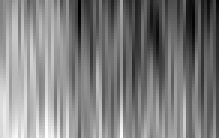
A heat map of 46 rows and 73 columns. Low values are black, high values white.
Ninth with the highest average: bottom left. Slope: up to the bottom left. Ninth with the lowest average: top right. Average level on the scale: 50%.
